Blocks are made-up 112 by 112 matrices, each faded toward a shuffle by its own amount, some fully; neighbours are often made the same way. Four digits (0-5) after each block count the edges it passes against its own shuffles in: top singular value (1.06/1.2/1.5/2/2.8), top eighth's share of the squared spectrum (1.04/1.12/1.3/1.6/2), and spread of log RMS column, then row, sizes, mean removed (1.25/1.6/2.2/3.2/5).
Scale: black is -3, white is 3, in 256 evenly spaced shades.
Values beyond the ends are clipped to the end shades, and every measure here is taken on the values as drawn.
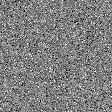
1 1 0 0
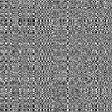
5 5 4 4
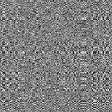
5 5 4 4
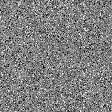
3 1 0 0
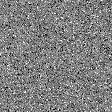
2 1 0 0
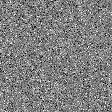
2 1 0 0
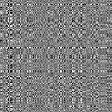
5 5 4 4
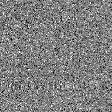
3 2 1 0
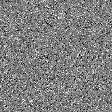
3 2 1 1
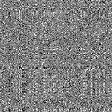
4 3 2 2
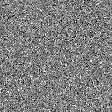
2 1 0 0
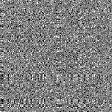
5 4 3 2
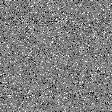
0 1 0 2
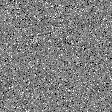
0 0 0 0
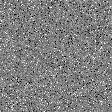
0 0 0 0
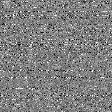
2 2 0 4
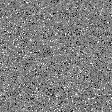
0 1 0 1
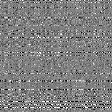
5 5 2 4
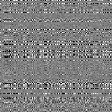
5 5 3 5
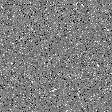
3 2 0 1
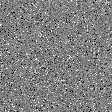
1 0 0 0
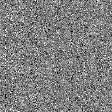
1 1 3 0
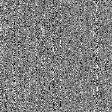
1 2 4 0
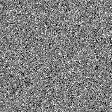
0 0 1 0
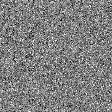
0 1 2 0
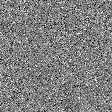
0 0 0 0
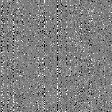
4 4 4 2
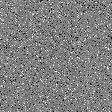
0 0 0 0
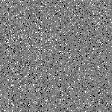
3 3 2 1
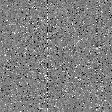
3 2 2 0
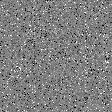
1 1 1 0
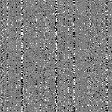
4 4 4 2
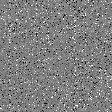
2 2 1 0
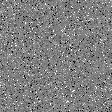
1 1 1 0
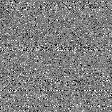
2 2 0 3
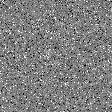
0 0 0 0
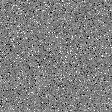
0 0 0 1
